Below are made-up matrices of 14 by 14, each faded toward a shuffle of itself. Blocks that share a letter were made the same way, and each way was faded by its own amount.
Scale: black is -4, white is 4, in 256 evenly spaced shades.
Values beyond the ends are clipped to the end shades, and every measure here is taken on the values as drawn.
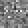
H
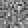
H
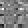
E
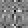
E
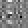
E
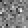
H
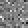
H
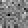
H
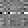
E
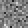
H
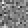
H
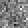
H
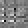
E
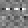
E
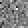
H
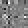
E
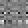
E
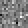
H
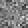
H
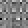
E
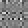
E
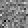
H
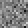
H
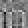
E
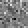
H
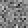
H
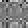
E
